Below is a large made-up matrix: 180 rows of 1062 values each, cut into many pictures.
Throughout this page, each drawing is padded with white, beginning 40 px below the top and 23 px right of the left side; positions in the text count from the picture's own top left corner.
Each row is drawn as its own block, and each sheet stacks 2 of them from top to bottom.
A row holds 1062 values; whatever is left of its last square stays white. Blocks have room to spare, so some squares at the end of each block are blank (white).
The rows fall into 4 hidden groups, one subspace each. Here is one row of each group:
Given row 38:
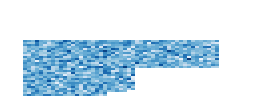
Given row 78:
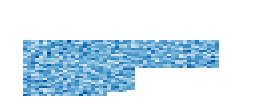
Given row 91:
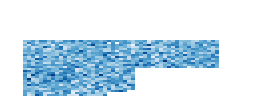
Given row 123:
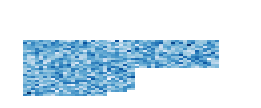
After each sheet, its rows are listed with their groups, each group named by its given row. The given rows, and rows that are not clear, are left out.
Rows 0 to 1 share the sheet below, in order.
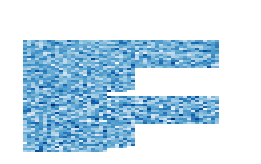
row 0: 78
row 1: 91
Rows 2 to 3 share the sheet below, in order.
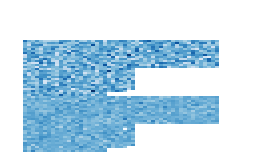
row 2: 38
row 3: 123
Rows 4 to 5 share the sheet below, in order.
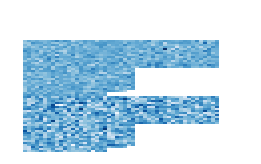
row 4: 91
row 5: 38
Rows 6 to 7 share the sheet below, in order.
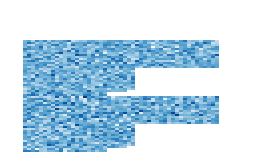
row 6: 91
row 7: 91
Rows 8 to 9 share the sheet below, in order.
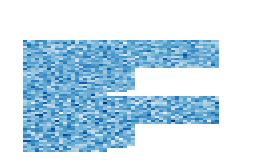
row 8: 38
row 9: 91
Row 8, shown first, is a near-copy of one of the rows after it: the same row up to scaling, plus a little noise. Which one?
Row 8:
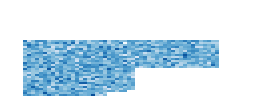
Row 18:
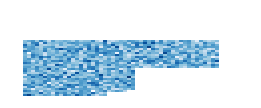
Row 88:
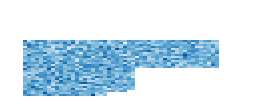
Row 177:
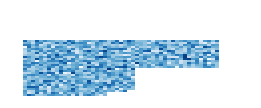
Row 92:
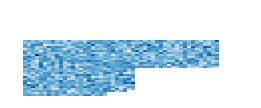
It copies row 88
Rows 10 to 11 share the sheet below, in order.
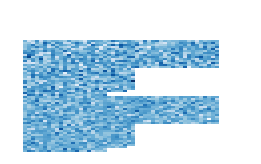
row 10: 78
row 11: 38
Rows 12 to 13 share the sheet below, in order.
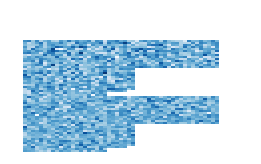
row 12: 38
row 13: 38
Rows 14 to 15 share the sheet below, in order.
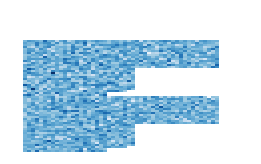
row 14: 91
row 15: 123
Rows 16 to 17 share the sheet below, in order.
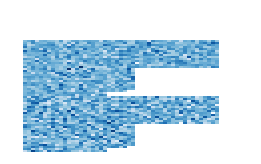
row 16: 38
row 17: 78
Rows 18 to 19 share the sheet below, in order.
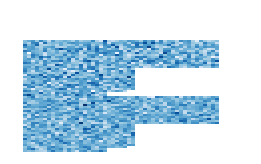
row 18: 38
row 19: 38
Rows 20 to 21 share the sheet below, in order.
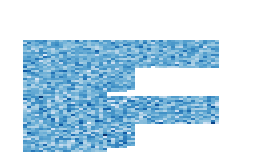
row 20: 91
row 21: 78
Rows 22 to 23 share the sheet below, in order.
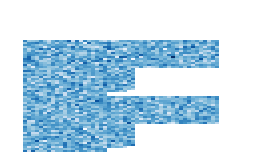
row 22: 91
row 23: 123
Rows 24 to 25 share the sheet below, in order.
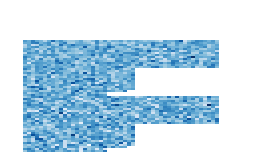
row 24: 91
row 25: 123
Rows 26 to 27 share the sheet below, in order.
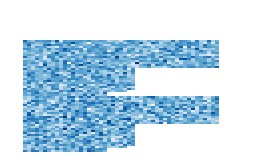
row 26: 38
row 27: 123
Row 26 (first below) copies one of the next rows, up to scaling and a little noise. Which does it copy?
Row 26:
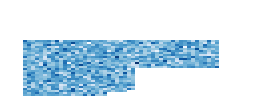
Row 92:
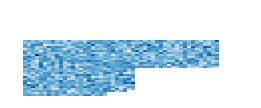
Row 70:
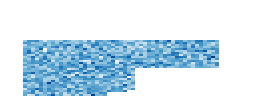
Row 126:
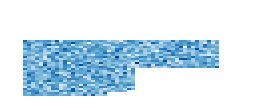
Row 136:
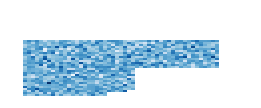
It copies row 126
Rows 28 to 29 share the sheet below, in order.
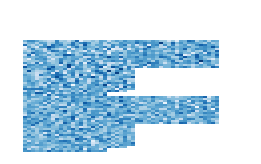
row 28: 123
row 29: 123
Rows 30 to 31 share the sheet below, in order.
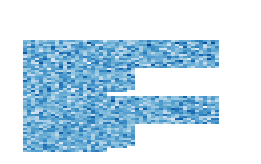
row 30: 38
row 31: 78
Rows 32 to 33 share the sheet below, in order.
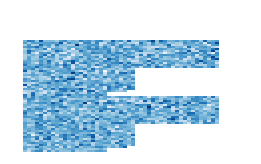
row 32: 123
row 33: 91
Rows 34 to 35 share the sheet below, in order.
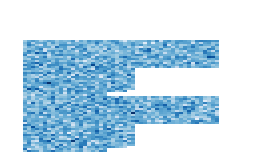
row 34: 38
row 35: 123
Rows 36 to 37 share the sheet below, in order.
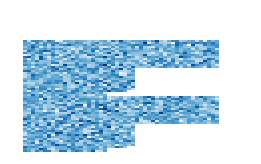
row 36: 78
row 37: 38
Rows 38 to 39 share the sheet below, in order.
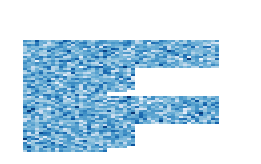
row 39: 78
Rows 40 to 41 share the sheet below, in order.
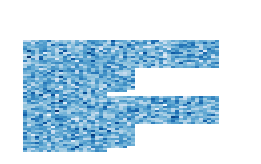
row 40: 78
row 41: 91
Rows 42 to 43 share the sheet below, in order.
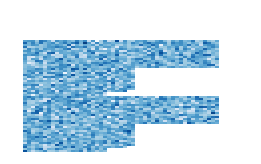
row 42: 123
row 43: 78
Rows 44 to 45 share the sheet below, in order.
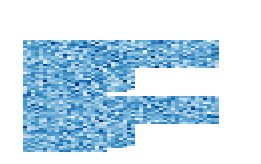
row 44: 123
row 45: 38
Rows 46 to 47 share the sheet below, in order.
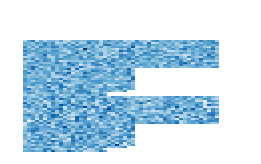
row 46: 38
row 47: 123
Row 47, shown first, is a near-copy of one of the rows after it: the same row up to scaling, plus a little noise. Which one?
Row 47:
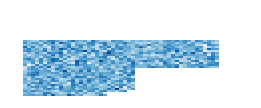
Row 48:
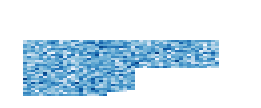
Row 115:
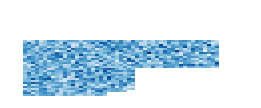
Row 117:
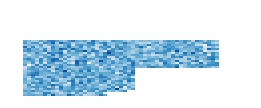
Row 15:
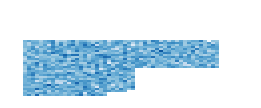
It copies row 117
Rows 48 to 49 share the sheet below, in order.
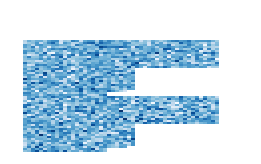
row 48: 123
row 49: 91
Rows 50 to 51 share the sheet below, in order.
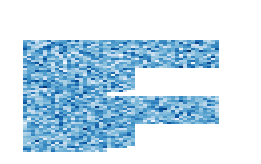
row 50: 78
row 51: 123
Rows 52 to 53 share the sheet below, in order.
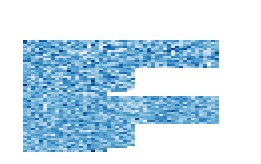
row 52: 91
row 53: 38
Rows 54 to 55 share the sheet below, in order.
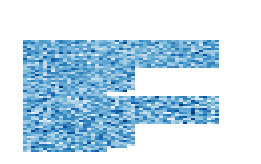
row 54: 123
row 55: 78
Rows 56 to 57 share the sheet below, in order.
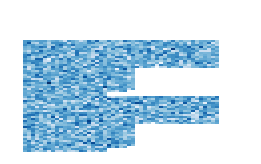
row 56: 91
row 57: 91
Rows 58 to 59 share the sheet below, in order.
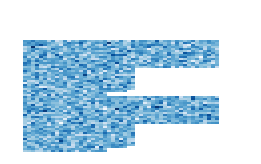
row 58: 78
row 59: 38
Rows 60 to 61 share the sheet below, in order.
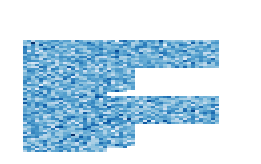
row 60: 38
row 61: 123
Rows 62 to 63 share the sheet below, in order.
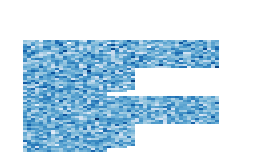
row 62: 78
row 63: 91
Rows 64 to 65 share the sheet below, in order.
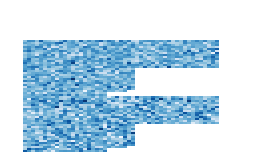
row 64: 123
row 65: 123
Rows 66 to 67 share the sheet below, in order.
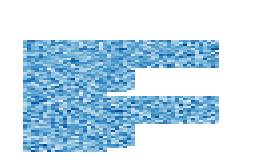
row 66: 123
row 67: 78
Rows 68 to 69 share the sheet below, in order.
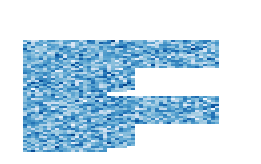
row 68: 123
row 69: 123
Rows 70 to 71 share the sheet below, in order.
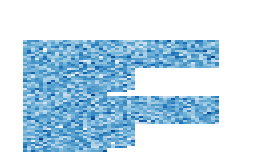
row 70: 38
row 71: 123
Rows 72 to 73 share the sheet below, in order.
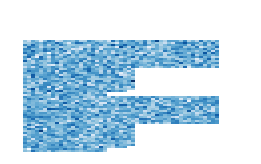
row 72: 78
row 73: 123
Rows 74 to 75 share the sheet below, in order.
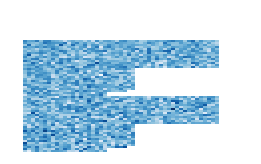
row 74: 91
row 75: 91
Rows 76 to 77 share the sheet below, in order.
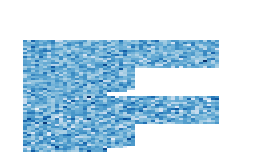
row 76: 78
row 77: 123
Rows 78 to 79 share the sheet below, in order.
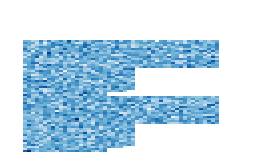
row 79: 91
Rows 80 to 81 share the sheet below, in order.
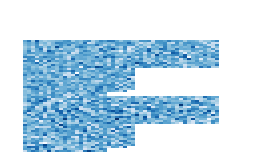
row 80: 38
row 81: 78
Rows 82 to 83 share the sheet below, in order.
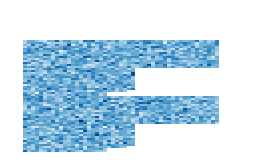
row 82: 91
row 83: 78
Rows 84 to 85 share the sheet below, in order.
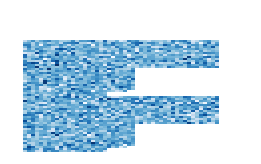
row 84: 38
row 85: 91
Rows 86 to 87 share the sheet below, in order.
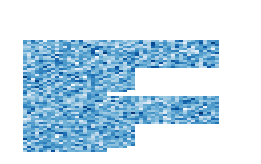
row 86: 91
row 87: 78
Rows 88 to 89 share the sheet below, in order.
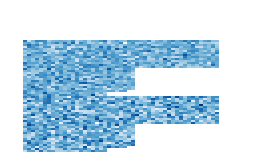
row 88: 38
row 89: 91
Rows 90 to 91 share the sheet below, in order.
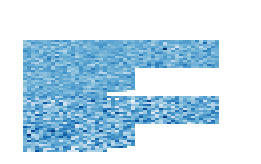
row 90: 91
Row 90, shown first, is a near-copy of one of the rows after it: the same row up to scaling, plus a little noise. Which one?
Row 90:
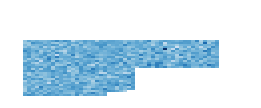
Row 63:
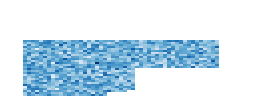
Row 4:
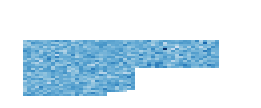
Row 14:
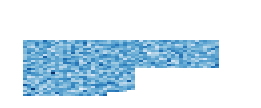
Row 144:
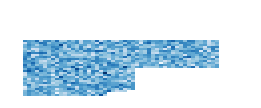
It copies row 4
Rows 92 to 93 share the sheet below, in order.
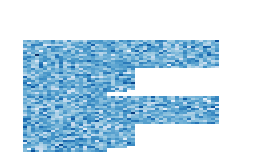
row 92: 38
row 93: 123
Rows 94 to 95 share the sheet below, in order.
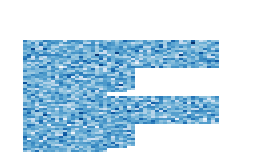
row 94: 38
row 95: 38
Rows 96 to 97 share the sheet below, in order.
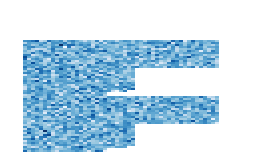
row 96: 91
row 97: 123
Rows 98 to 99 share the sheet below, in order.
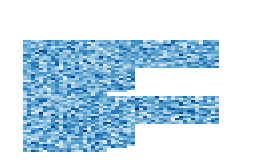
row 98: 38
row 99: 78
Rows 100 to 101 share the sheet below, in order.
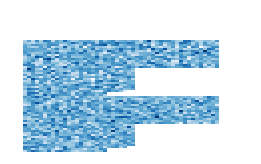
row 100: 91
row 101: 78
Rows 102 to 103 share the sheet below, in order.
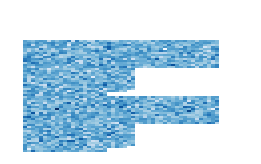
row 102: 91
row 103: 123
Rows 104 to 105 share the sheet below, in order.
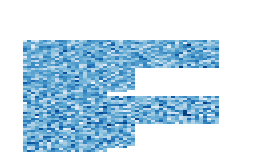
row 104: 78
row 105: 38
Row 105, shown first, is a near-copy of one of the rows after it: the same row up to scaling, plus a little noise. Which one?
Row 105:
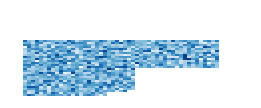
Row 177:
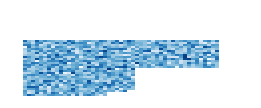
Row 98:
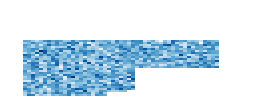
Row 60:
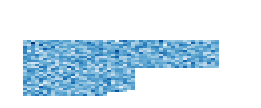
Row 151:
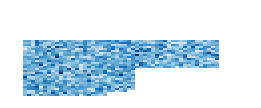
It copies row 177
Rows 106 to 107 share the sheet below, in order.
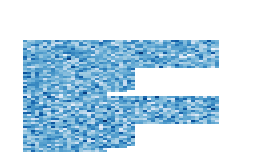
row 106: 123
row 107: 78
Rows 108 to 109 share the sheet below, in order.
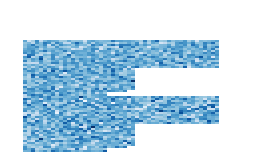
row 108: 78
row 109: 123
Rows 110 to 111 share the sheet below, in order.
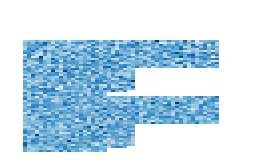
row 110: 78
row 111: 91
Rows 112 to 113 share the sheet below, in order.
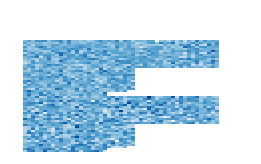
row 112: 78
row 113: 91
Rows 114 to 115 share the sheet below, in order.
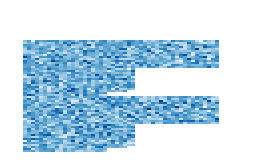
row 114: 38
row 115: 123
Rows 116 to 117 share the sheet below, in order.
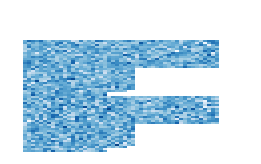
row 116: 123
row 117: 123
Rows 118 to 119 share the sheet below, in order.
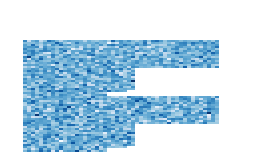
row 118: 78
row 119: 38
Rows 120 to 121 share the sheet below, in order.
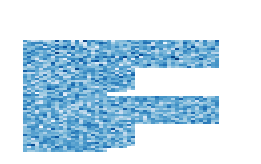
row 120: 91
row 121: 78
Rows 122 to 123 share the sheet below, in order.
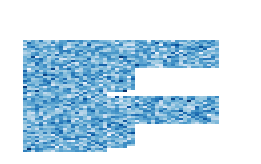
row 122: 91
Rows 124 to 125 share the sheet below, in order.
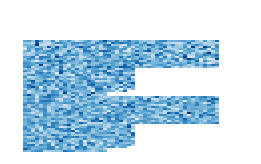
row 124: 38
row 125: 38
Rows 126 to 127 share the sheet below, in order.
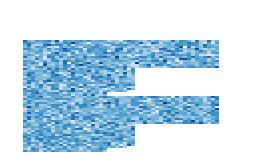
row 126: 38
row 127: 123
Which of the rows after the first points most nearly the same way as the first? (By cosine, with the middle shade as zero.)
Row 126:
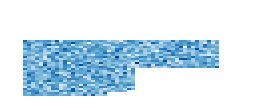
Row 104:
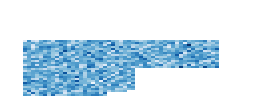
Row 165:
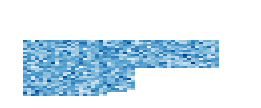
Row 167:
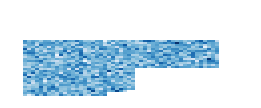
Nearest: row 165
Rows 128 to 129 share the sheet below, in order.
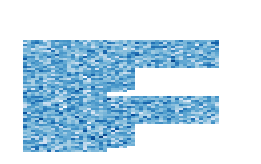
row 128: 91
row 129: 78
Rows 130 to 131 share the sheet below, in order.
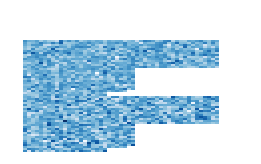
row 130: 38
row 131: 123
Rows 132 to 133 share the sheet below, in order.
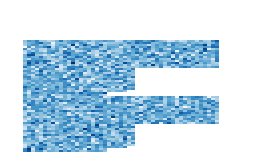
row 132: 123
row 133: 123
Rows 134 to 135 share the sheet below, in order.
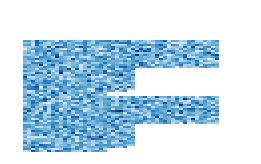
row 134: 38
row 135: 78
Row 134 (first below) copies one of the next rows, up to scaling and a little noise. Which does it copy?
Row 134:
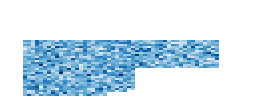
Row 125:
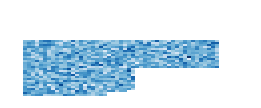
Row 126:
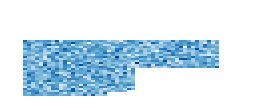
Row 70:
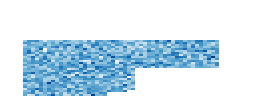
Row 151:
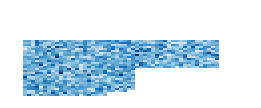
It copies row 151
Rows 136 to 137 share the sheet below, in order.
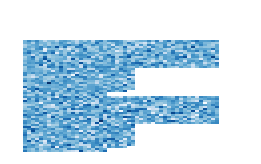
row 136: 38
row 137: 91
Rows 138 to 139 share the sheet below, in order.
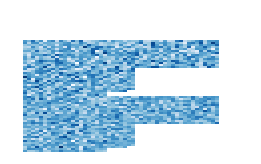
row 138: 91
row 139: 123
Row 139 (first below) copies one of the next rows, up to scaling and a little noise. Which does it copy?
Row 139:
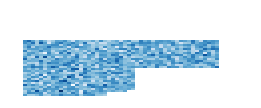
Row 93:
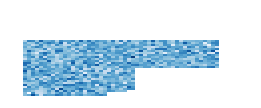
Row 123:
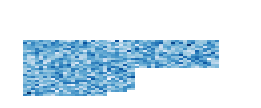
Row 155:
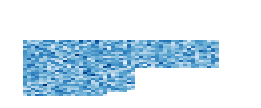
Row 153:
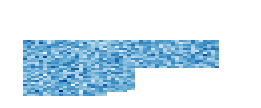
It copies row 153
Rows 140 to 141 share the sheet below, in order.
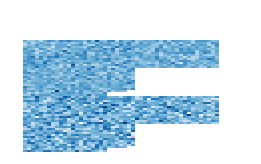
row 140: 123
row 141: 38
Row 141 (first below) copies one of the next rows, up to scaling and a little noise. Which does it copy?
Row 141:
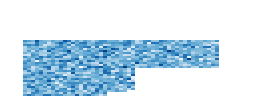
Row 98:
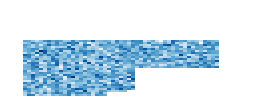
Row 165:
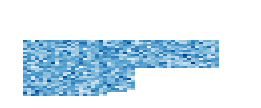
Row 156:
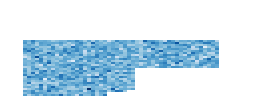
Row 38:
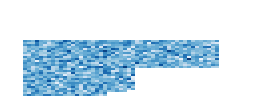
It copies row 38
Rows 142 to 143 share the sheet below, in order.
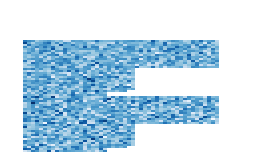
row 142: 91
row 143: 78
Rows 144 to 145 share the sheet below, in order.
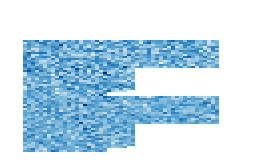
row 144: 91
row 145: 38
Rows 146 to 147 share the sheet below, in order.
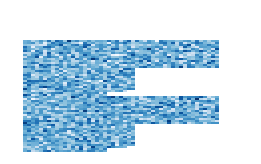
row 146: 78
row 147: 123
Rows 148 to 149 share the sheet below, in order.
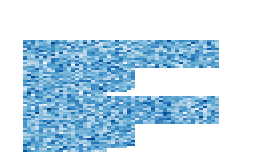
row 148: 123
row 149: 78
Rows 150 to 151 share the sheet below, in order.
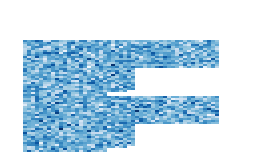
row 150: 78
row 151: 38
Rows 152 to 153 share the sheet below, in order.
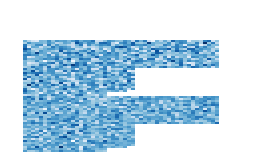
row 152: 123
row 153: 123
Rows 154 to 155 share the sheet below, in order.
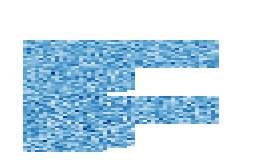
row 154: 91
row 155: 123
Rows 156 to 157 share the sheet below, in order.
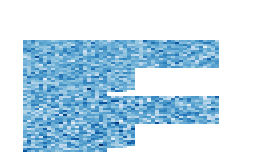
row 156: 38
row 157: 123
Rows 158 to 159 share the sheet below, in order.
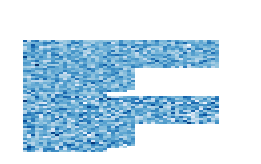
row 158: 78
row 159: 91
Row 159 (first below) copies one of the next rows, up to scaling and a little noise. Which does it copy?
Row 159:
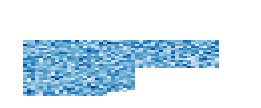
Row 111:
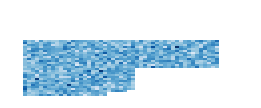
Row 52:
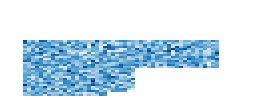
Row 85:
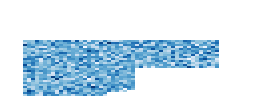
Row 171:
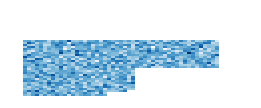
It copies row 85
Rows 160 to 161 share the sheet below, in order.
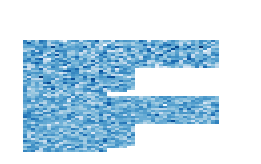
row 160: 91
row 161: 91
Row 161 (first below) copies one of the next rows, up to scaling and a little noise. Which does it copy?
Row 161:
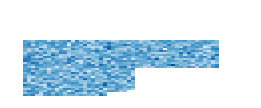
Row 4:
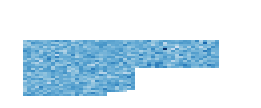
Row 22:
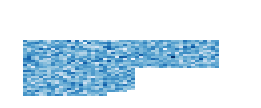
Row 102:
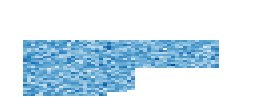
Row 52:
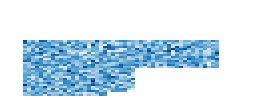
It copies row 102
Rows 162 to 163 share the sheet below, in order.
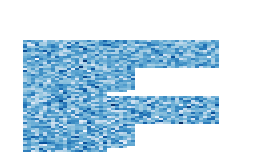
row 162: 38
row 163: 78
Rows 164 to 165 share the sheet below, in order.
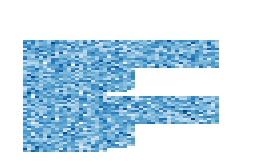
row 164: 123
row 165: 38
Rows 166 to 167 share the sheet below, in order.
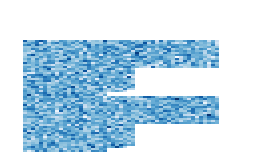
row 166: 38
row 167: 38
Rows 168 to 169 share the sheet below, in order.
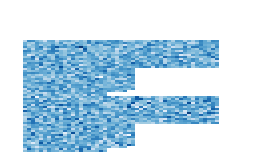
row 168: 38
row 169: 38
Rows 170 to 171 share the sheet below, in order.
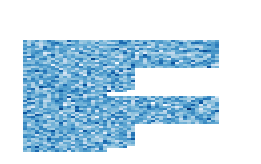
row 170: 78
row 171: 91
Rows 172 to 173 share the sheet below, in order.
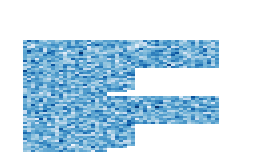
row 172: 38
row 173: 38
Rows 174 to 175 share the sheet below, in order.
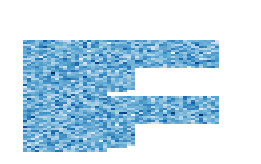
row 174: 91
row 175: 91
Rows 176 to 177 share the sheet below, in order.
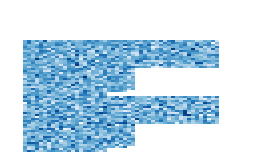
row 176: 91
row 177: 38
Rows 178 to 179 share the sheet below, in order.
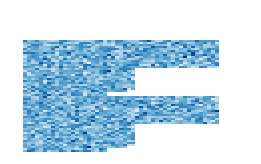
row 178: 38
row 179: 91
